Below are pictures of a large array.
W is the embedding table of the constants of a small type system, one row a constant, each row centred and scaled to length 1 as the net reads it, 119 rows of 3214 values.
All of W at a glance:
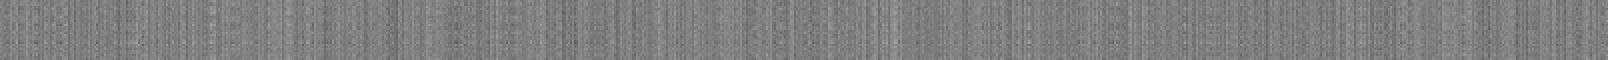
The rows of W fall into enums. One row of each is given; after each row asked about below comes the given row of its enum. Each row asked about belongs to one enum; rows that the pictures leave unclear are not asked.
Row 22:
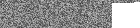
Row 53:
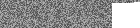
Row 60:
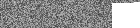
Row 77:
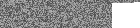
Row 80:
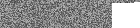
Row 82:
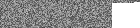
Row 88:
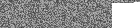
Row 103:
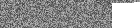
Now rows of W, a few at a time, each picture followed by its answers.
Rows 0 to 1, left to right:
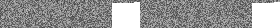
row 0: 82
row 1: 53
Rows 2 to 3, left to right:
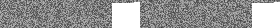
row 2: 53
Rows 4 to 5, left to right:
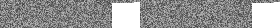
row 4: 103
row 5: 60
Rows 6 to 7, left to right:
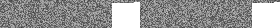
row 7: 82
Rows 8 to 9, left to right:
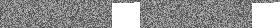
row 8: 82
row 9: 60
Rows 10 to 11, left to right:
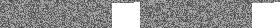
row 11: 77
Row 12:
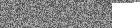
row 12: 103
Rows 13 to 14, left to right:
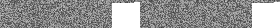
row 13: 80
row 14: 88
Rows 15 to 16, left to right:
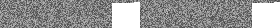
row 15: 53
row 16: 82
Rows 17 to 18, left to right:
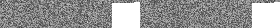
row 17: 22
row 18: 80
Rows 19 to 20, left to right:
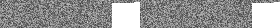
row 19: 22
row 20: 60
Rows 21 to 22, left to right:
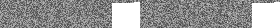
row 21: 53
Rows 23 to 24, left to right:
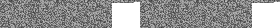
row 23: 88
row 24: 88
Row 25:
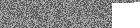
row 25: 53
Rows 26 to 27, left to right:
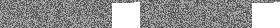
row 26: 53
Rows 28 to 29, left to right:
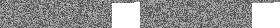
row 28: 22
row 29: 77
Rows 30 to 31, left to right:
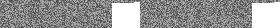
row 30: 88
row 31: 53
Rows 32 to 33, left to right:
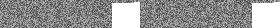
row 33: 103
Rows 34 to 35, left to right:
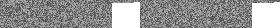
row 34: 77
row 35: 82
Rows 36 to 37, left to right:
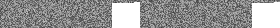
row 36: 82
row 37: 88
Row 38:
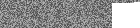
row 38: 53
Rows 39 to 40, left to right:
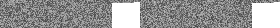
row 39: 77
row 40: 60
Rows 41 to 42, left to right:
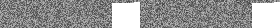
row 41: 53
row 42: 103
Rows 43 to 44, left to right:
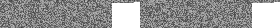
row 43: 88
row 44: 77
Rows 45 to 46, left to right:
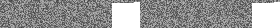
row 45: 88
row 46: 53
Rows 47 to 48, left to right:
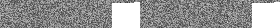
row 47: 80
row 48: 22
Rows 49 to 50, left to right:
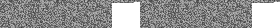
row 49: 88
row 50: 88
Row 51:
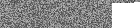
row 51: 80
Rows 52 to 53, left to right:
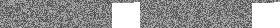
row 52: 77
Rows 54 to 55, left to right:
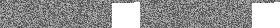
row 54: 22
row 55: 80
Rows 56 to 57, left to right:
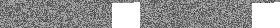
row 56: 77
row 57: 80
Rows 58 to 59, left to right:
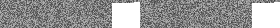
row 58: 53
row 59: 80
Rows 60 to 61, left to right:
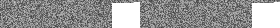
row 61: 88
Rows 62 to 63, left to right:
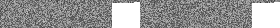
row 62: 82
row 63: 80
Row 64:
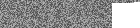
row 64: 53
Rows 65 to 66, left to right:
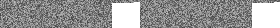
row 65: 60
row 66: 82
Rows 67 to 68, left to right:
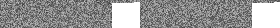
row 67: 103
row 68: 82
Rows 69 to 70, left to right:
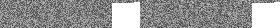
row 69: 53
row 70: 22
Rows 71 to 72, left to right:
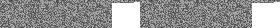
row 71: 88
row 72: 88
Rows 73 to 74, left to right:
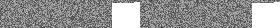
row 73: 82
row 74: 88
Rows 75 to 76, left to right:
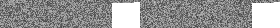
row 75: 77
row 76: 60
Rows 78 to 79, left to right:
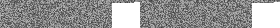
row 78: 80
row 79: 88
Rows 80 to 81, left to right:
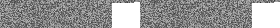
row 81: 80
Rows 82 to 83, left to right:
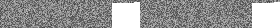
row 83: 53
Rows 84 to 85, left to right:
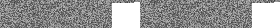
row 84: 80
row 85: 80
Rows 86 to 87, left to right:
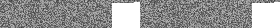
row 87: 80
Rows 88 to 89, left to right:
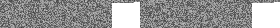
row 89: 77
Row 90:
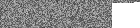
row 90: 82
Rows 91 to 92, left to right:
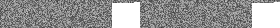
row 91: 82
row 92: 88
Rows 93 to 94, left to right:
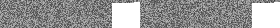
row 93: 53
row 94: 80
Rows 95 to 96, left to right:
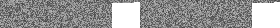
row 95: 77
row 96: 82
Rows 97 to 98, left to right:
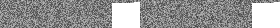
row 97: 53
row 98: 60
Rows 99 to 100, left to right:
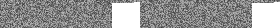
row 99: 103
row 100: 88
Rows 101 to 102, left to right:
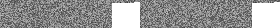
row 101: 80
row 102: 82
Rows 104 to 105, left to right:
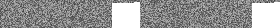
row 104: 82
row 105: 80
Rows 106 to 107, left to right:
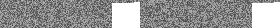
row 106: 53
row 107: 77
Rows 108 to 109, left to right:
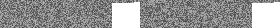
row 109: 77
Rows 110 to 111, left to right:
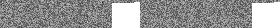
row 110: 22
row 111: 53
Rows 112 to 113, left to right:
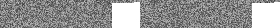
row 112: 103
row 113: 80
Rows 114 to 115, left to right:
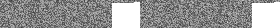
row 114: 88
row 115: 22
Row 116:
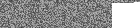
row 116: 88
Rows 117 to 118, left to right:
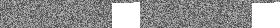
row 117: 60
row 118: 22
